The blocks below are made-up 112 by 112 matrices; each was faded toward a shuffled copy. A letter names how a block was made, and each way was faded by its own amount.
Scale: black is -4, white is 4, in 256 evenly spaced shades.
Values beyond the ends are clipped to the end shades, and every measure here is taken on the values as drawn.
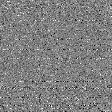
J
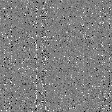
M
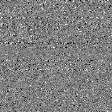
J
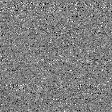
J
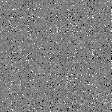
M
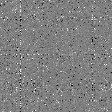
M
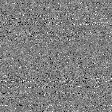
J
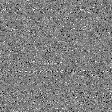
J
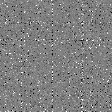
M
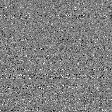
J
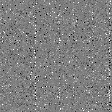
M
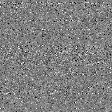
J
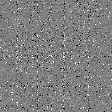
M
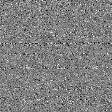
J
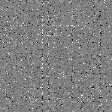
M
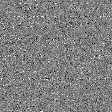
J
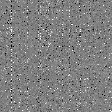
M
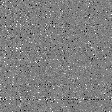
M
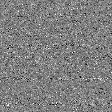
J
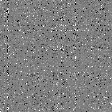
M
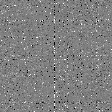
M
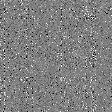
M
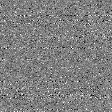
J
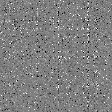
M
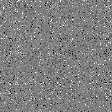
M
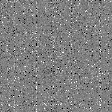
M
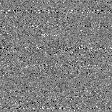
J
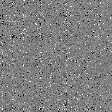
M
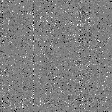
M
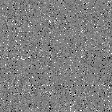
M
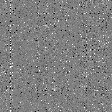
M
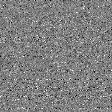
J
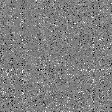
M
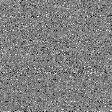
J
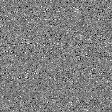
J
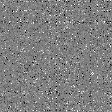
M
